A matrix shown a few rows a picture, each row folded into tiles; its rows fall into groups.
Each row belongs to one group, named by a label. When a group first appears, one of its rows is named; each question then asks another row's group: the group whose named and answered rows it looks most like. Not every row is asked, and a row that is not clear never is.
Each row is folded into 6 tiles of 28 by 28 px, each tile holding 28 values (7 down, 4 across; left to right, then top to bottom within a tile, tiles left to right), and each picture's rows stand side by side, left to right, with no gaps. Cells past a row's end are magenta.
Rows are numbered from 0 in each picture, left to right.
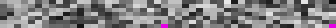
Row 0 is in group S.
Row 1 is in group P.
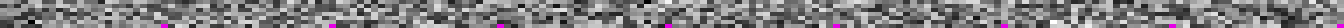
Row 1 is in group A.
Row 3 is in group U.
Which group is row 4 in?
S
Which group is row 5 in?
S
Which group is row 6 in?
U
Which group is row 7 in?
S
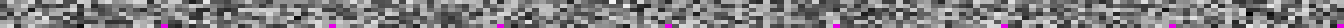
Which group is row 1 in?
P
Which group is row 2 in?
S
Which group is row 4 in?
A
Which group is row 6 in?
P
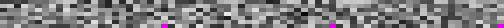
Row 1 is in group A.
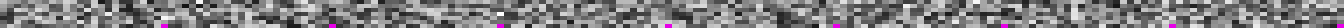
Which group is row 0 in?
A
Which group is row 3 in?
A
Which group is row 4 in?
S
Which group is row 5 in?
U
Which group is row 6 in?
A
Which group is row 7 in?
U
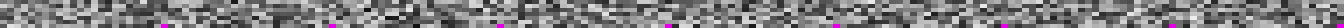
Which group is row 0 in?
A
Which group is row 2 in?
S
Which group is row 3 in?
P
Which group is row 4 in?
A
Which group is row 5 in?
U
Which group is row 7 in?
U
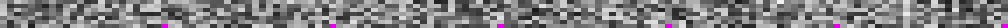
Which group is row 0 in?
U
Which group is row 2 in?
A
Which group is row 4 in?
S
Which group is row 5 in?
A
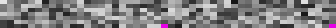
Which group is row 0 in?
P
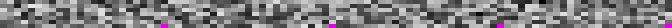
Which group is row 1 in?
S
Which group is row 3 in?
A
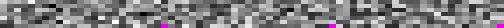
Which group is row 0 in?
U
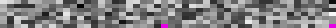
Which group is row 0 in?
U
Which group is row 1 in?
P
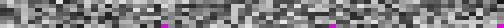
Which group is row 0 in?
S
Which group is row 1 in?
U
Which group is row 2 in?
P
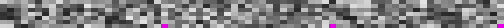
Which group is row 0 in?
S
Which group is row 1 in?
A
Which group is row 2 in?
S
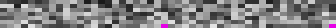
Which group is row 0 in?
A
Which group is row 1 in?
A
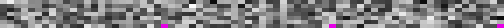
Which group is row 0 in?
S
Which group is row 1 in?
A
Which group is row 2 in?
A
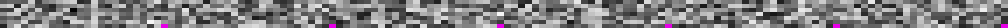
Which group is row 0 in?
A
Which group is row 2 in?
P
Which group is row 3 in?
A
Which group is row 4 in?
U
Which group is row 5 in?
U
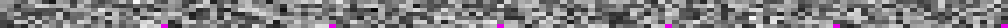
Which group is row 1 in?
P
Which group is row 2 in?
P
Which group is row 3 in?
S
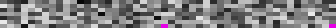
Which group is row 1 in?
P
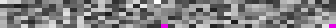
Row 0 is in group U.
